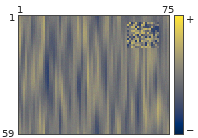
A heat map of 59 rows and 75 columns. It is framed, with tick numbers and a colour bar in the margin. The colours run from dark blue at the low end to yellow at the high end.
Odd patch: rougher, in the top right. Grain: streaks running down. Roughest part: top right. Average level on the scale: 50%.
